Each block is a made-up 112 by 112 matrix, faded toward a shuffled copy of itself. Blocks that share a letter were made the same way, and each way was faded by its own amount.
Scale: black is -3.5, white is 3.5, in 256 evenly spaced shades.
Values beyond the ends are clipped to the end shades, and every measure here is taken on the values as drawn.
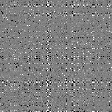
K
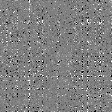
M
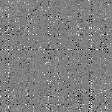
M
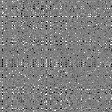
K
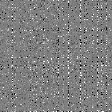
M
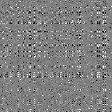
K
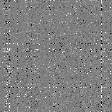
M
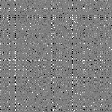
K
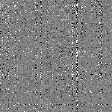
M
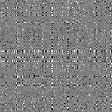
K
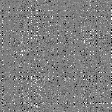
M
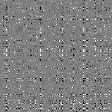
K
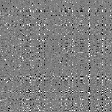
K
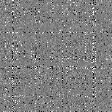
M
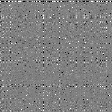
K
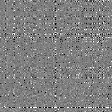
K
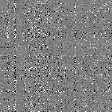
M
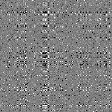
K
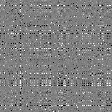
K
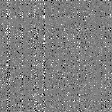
M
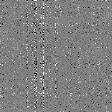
M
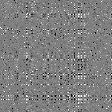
K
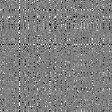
K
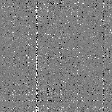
M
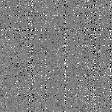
M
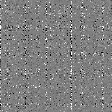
M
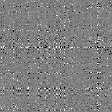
K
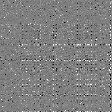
K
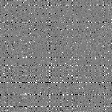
K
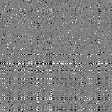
K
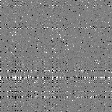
K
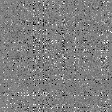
M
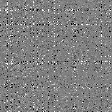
M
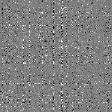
M
